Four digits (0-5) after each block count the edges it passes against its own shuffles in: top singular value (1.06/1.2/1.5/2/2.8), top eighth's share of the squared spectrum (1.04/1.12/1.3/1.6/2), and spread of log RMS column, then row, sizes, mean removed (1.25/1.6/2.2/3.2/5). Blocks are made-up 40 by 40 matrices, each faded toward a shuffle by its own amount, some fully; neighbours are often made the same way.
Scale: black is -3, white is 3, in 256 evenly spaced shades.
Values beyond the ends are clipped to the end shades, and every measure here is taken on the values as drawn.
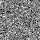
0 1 0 0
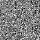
1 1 2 0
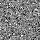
0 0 0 0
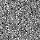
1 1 2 0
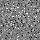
2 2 0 0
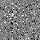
3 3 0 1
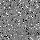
0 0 0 0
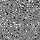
0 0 0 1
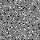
0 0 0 0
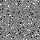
0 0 0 0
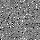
0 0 0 0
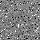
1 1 0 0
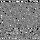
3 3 0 2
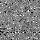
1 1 0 1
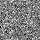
0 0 0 0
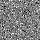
1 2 0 0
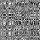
4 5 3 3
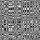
4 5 3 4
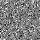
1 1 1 0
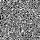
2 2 0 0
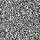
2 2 0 0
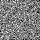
1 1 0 0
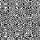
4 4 2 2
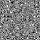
3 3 1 1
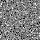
1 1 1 0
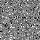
2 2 0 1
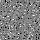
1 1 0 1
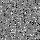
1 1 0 0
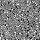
2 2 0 0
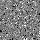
1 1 0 0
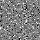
2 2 1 0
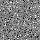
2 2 1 0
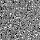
2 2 0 0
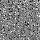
2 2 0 0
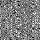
3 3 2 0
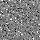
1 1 0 0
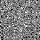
3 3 1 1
